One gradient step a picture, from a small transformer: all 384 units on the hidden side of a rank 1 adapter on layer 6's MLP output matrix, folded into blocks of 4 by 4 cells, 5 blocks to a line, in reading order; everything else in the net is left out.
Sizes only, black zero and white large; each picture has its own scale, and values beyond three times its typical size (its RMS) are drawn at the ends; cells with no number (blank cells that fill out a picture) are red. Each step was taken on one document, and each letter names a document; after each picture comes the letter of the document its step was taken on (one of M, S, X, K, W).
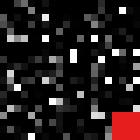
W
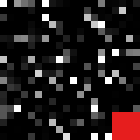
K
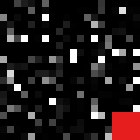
W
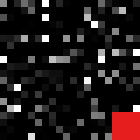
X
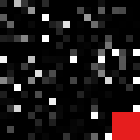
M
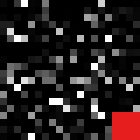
W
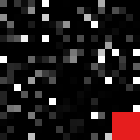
M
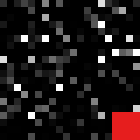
K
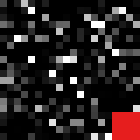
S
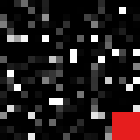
W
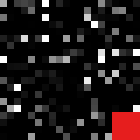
X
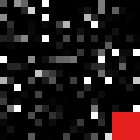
M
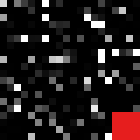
K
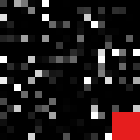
M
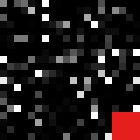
M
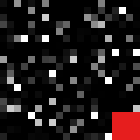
S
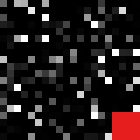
S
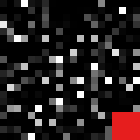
W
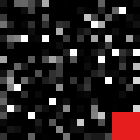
S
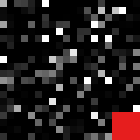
S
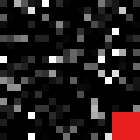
X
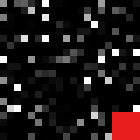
X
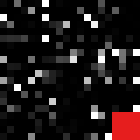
M
